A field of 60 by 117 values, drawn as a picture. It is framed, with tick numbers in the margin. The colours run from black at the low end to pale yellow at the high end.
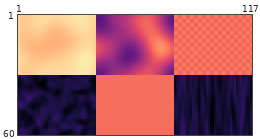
It is made of 2 by 3 panels. Panel 1,1: very high, smooth, faint in contrast. Panel 1,2: middling, smooth, strong in contrast. Panel 1,3: high, checkered, faint in contrast. Panel 2,1: very low, blotchy, faint in contrast. Panel 2,2: high, flat. Panel 2,3: very low, streaked downward, faint in contrast.
